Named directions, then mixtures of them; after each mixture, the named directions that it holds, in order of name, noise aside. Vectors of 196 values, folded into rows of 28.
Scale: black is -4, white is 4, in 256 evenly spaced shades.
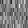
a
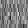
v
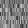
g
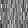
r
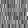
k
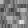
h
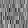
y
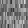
a, h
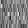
r, v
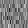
y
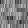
h, k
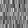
a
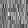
k, v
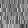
g, r, y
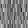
r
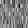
a, g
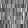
h, r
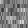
g, h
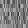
a, g, v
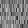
g, r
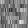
h, y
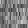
h, v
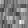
h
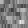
h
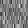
a, y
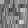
h, y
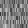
g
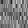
a, k, r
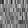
a, h, r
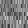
a, h, k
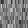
h, r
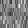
a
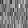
a
